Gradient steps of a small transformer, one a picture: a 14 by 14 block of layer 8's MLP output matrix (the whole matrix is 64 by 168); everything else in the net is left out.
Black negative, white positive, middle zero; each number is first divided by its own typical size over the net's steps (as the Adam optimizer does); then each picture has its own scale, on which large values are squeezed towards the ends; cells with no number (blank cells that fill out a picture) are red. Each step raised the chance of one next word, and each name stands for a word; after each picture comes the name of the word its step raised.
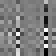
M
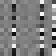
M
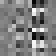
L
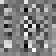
L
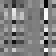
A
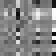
A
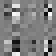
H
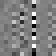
M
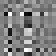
H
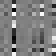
H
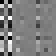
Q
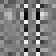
A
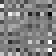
H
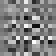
Q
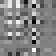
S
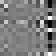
S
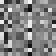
L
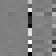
H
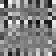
S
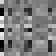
L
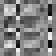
L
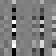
M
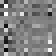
H
